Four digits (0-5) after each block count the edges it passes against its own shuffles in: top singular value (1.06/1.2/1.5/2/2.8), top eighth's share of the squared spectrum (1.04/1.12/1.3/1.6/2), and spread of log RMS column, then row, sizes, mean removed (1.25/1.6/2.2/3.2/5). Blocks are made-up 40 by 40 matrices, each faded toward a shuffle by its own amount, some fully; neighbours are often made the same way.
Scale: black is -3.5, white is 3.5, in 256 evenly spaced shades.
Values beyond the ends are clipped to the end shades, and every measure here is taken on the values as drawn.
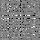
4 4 1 2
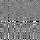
4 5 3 3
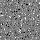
0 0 0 0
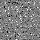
2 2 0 1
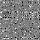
3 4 1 2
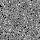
0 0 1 0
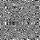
3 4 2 2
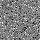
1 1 0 0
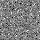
1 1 0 0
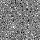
2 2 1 0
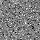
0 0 0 0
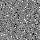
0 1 0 0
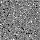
0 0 0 0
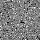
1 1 0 0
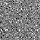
3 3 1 2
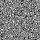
2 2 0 1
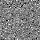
2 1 0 1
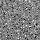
1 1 0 0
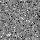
0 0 0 0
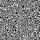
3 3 1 0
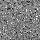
0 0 0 0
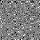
3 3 1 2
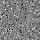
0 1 0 0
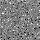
0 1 1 0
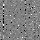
3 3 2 0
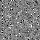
1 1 1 0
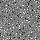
0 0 0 0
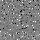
2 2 1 0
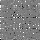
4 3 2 1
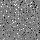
1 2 0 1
